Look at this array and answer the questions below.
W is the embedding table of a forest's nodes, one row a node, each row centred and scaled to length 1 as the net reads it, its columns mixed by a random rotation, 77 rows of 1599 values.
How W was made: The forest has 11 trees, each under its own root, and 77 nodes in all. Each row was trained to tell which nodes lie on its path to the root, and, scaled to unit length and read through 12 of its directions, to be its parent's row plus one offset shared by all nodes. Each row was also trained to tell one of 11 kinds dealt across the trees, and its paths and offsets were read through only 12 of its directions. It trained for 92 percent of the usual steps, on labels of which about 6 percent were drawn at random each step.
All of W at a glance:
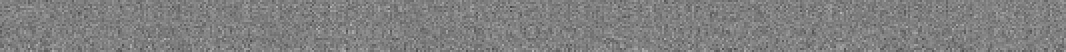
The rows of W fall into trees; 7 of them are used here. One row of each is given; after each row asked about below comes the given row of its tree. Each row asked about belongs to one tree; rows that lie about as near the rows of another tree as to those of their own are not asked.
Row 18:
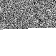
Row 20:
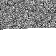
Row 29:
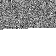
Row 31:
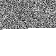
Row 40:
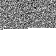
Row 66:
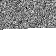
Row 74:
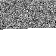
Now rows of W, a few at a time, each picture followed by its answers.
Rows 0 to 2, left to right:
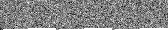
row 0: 66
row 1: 29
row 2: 74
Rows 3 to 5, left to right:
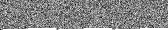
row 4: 31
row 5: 31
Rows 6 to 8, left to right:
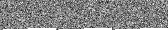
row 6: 20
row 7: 74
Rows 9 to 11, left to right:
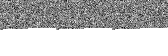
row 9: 74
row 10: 29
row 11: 20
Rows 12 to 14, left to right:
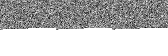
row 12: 18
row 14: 29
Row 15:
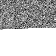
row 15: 74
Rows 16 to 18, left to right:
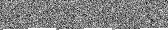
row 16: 40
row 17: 20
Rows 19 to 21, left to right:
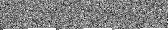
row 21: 18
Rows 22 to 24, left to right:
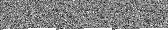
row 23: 20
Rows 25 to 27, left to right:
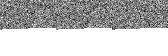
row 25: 31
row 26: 18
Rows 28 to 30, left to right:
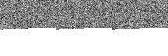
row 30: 20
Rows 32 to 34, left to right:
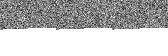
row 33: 66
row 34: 31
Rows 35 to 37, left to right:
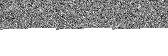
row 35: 40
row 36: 20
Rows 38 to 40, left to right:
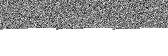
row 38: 31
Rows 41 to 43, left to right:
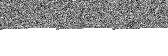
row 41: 66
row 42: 29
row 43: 74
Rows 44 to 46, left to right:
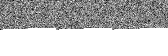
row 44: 66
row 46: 74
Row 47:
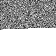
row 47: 20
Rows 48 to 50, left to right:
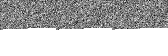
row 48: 20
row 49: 66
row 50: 20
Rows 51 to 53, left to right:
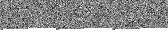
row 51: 31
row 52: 66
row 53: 74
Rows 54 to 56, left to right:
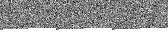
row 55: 66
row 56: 66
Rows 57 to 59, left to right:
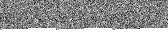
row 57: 18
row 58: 40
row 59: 18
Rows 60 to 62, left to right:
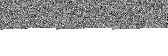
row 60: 29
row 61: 29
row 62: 18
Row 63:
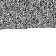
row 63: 74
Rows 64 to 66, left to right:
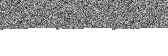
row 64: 66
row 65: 31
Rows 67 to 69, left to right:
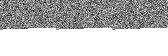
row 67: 20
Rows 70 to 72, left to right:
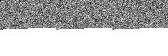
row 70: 20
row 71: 18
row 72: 74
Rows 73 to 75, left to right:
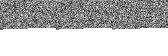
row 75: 29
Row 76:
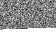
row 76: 74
